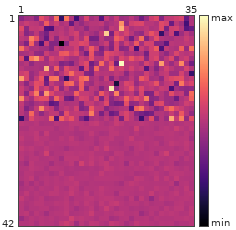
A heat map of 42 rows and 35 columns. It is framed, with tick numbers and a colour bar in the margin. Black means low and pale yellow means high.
Neither half mirrors the other. The texture is fine-grained noise. The bottom part is calmer, past a seam about 50% of the way down. On average the colour sits 50% of the way up the scale. There is no overall slope.
